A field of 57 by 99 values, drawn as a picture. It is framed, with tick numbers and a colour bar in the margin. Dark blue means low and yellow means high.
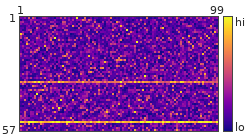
Histogram: skewed, a long tail of high values. Average level on the scale: 20%. Slope: none. Odd lines: rows 33 and 53.
